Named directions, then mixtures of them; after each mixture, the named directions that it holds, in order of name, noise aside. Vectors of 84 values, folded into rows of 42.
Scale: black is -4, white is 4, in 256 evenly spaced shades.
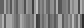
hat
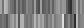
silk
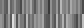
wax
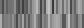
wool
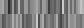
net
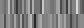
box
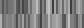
wool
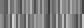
wax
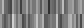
net, wax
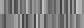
box, net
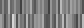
wax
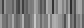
silk, wool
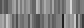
hat, silk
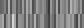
hat, wax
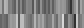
silk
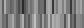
silk, wool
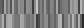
hat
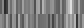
silk, wax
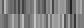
silk, wool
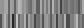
wax, wool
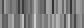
silk, wool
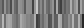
hat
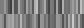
hat, net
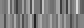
box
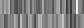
box, silk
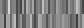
box, wax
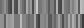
hat, net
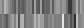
silk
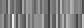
wax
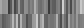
net, silk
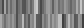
hat, wool
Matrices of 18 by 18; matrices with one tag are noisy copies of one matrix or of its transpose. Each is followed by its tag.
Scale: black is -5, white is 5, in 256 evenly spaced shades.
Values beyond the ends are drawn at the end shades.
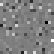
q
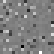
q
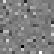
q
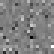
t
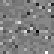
t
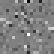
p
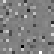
q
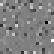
q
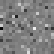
p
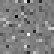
p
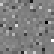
q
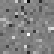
p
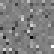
t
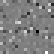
t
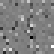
t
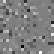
q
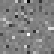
p
